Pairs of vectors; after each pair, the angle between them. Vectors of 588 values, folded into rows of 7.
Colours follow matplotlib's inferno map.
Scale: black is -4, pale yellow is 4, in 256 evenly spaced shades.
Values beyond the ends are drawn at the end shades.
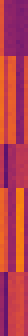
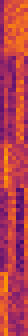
nearly opposite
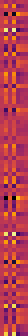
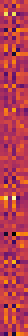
nearly opposite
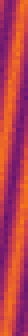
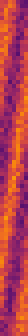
nearly opposite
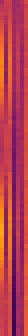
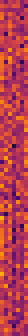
partly aligned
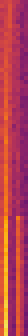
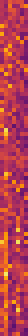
partly aligned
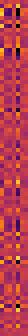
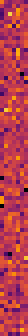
partly opposed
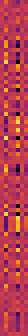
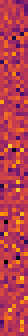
partly aligned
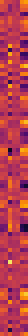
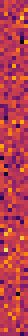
orthogonal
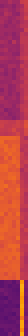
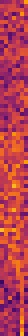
partly aligned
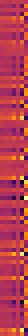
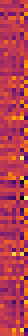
nearly parallel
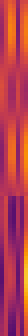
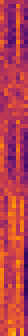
nearly opposite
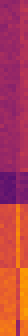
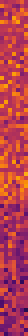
partly opposed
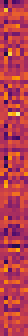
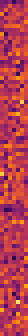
partly aligned
